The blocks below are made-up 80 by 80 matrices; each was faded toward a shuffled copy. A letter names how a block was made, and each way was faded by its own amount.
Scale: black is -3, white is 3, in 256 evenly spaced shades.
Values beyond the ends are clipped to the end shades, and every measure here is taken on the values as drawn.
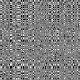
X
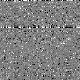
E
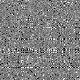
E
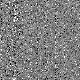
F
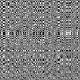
X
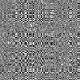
X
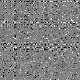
E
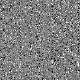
F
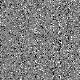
F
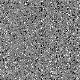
F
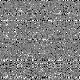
E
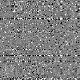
E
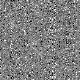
F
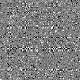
E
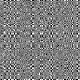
X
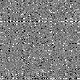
E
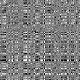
X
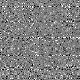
E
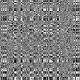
X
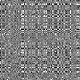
X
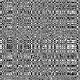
X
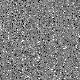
F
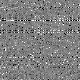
E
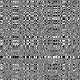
X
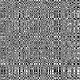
X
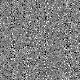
F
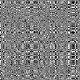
X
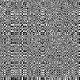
X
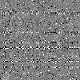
E
